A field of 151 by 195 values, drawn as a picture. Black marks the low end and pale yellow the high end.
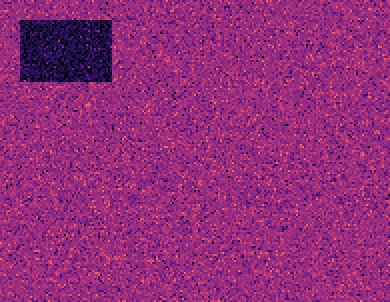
There are no regular stripes. In the top left lies a patch that is lower than the rest. Overall the values sit about 40% of the way up the scale. The ninth with the lowest average is the top left. The halves do not mirror each other.
